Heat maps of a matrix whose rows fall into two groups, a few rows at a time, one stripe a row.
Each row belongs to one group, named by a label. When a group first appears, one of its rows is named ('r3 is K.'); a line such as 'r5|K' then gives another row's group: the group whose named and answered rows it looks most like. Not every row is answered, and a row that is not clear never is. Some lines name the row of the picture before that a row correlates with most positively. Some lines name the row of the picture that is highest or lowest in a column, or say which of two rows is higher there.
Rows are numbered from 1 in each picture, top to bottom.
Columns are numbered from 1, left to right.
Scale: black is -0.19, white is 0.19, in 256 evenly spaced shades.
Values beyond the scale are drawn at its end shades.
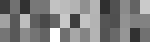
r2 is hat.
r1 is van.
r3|van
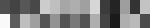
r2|hat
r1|van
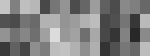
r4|van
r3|van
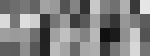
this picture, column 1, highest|2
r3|hat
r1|van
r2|hat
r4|hat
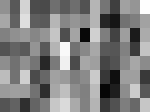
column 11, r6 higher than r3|No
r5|hat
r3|van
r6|hat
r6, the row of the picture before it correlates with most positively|3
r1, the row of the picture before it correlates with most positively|1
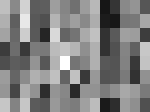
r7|hat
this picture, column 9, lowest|6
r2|hat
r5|van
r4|van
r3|hat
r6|van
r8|hat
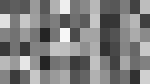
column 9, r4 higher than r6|Yes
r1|van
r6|van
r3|hat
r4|van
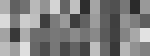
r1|van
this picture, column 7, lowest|4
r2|hat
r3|hat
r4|hat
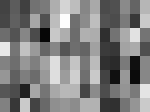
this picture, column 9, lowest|7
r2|van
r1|van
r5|van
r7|van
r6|van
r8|hat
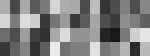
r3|hat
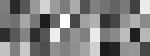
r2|hat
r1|van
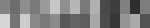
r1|van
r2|hat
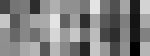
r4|van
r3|van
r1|van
